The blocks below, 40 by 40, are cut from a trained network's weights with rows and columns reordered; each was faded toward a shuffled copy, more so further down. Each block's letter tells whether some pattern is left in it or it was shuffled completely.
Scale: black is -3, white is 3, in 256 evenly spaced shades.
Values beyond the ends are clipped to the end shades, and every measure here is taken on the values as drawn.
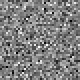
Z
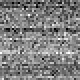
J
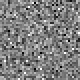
Z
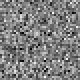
J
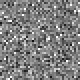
Z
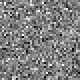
Z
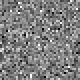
Z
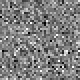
J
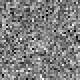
Z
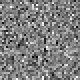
J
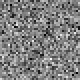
Z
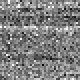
J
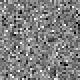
Z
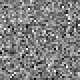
Z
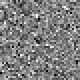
Z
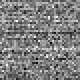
J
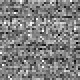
J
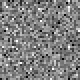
Z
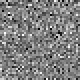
J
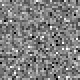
Z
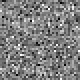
J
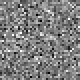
Z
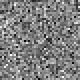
Z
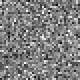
Z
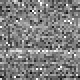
J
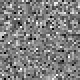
J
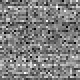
J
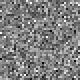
Z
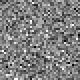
Z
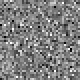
Z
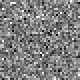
Z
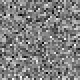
Z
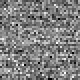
J
